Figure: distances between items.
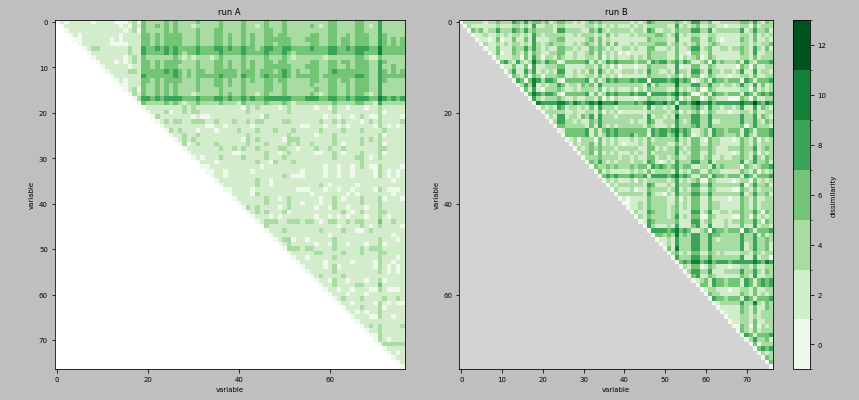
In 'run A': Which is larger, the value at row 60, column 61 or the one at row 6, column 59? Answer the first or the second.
the second
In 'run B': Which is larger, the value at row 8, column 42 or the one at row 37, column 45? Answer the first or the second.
the first
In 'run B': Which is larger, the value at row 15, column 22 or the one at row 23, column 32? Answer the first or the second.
the second
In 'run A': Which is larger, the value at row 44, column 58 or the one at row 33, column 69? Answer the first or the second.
the second
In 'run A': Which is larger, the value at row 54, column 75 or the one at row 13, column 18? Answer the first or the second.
the second
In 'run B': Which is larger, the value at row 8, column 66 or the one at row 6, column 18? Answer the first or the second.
the second
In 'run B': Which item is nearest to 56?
7
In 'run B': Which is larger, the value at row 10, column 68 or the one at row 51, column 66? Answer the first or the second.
the second
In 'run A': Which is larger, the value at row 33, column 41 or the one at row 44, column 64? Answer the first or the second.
the second
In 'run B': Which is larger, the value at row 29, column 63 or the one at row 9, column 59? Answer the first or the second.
the second
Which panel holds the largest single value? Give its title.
run B
